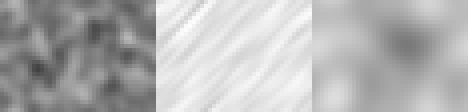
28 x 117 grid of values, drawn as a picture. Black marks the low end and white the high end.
It is made of 1 by 3 panels. Panel 1,1: middling, blotchy. Panel 1,2: very high, slanting up to the right, faint in contrast. Panel 1,3: high, smooth.
